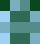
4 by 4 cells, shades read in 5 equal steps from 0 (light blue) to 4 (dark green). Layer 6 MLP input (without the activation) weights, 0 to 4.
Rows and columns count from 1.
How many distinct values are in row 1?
3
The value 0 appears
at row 2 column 1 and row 4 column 1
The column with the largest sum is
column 3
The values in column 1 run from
0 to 4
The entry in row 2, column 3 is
3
